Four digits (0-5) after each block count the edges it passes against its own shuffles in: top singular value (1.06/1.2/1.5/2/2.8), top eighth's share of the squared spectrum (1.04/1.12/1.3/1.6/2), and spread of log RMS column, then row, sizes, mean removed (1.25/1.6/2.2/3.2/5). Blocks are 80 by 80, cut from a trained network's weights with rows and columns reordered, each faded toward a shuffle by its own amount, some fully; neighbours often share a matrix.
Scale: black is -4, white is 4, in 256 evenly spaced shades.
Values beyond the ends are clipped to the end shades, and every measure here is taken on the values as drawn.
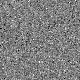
0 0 0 0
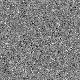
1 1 0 0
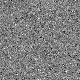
0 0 0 0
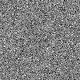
2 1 0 0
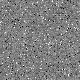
0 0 0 0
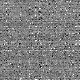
3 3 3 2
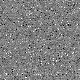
0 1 0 0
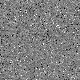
0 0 0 0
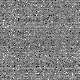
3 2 2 1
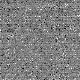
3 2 2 1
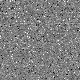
0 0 0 0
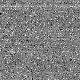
2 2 1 1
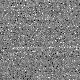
1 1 0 0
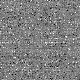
2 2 1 1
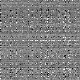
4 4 3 3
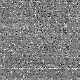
2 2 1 1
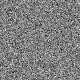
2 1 0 0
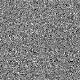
2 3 1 2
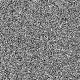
2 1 0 0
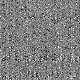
2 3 0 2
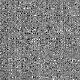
2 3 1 3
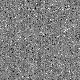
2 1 0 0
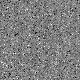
1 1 0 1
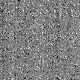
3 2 0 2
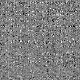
3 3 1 3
